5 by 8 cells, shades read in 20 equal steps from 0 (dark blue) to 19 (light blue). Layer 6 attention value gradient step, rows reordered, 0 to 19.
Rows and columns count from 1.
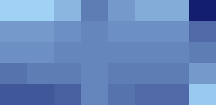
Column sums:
59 60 56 54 55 56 56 49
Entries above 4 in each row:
7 8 8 8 8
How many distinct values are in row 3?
3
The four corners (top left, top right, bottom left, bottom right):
19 0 6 18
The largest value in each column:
19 19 16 11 13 15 15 18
